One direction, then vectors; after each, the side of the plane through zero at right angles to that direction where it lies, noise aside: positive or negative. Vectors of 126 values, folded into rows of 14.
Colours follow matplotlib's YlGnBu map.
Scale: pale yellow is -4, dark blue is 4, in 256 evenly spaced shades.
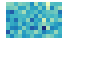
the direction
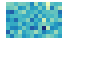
positive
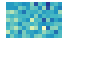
negative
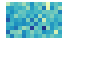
positive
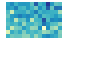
negative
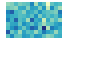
positive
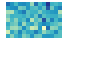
negative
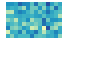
negative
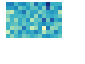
negative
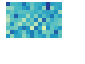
negative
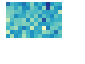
negative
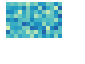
positive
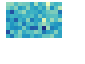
positive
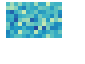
positive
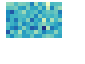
positive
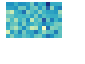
negative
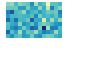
positive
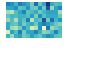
negative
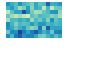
negative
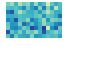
positive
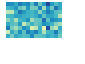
negative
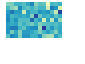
positive
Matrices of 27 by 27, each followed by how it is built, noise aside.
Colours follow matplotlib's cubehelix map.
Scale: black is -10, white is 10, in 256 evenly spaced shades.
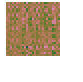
low rank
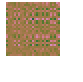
low rank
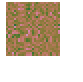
low rank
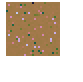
sparse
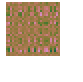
low rank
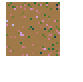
sparse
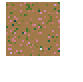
sparse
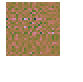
low rank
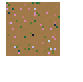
sparse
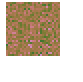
low rank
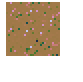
sparse
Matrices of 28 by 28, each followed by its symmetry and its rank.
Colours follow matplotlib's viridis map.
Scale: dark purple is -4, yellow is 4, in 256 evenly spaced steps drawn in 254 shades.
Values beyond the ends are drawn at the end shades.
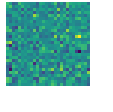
neither, rank five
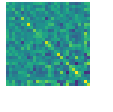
symmetric, rank five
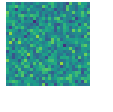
neither, full rank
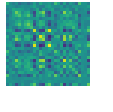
symmetric, rank three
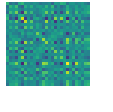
symmetric, rank three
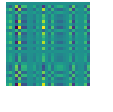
neither, rank one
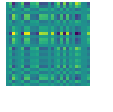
neither, rank one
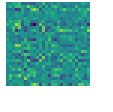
neither, rank five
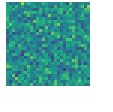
neither, full rank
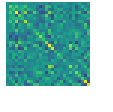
symmetric, rank five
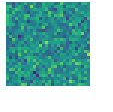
neither, full rank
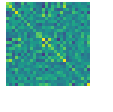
symmetric, rank five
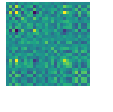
symmetric, rank three
